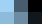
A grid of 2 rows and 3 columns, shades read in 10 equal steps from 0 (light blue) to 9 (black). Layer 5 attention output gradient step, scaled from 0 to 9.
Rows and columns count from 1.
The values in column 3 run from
8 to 9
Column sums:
1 8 17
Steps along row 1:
up up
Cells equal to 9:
1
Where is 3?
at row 2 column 2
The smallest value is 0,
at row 1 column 1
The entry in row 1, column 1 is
0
